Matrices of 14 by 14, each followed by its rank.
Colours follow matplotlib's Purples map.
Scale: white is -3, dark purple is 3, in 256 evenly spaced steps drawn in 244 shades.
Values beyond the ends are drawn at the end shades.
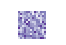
full rank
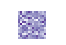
three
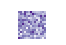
full rank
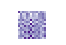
three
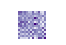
three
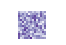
full rank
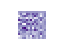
three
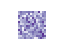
full rank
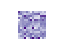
three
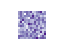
full rank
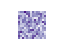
full rank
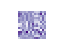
three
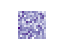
full rank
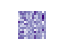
three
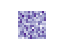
full rank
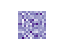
three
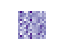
three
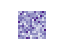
full rank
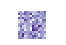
three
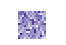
full rank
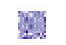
three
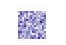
full rank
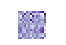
three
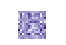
three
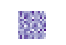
three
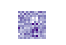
three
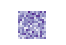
full rank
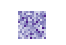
full rank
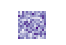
full rank
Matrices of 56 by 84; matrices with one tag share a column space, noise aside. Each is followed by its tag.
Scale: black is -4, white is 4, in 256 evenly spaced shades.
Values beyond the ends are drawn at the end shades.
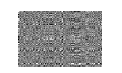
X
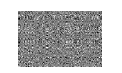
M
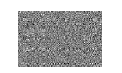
X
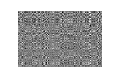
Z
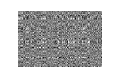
M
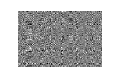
X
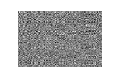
Z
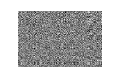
Z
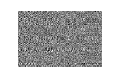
X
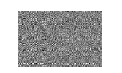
X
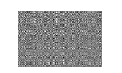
Z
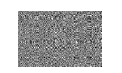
M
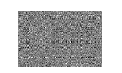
M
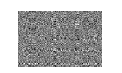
X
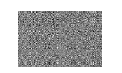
Z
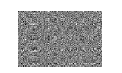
X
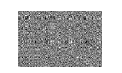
M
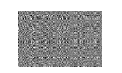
M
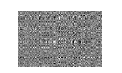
M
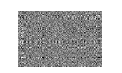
M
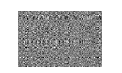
M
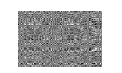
X
